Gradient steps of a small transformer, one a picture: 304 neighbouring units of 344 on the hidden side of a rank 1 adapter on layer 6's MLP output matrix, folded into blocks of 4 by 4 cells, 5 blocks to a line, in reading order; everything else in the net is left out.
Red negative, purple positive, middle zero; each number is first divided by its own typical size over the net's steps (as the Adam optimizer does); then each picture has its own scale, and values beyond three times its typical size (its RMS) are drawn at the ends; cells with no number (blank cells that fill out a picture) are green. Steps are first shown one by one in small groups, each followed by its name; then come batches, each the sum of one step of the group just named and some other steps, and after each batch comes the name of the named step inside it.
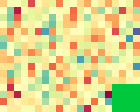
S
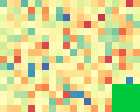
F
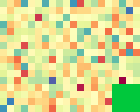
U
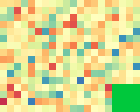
S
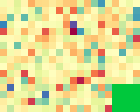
S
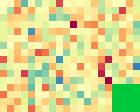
F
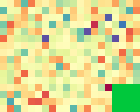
U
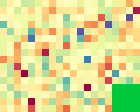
F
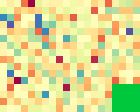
S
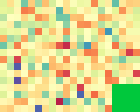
F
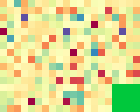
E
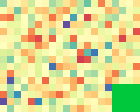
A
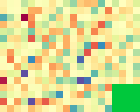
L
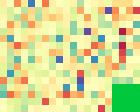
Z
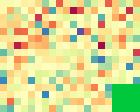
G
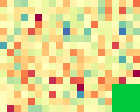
E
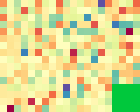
E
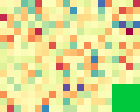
A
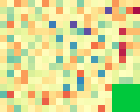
Z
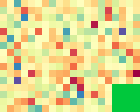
E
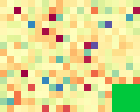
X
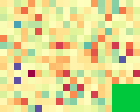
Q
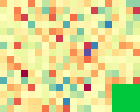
X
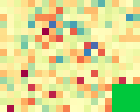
X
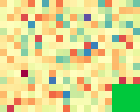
X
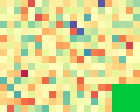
Q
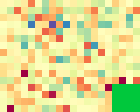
X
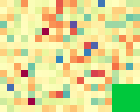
X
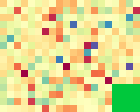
X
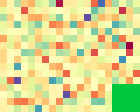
Q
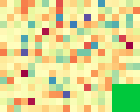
X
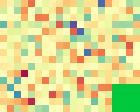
Q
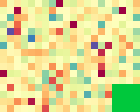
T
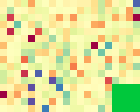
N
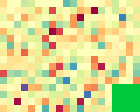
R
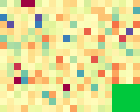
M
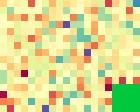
N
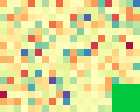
N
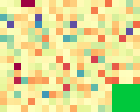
M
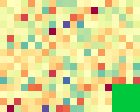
R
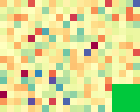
N
